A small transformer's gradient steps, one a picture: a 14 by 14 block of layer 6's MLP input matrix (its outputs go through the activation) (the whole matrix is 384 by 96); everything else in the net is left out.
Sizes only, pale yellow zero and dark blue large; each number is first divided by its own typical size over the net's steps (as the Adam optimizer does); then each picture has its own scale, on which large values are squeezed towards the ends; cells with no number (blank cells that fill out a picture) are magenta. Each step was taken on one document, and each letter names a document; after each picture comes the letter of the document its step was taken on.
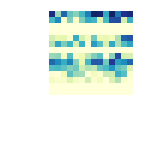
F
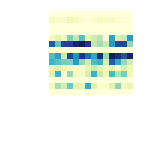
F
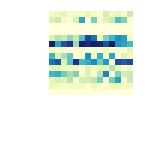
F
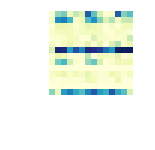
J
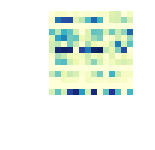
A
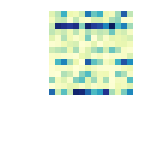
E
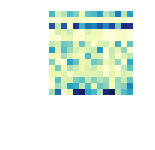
E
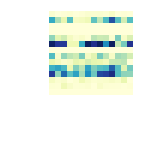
F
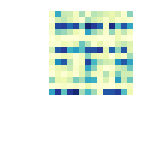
J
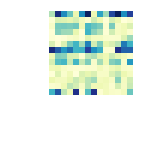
J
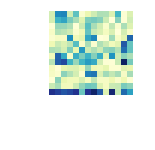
A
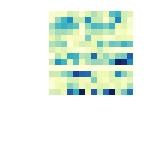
A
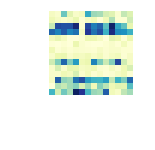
E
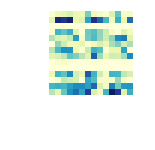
A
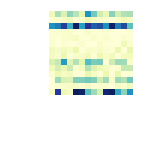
E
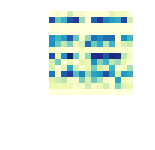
F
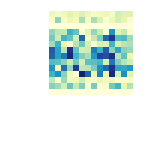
F
